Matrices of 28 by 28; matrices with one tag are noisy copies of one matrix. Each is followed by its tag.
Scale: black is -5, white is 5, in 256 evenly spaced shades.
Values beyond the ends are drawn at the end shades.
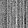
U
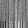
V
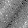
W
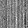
U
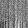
V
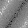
W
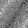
W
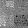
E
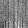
V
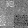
E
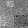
E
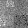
E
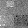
E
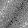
W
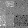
E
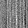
U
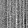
U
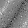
W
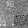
E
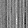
U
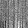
V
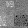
E
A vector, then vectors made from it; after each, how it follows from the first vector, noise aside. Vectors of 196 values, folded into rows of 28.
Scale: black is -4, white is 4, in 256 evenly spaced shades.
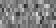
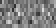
reversed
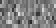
reversed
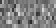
reversed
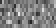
reversed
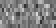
copied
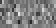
reversed
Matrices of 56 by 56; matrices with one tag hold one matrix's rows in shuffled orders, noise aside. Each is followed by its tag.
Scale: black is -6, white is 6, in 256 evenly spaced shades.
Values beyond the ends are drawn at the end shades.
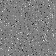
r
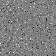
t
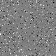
t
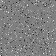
r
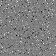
r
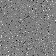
r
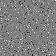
r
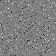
r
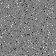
r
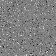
t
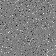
r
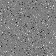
r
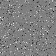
t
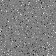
r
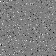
t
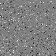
t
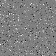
t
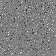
r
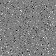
r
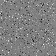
r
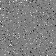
t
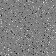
r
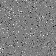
t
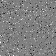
t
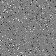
t
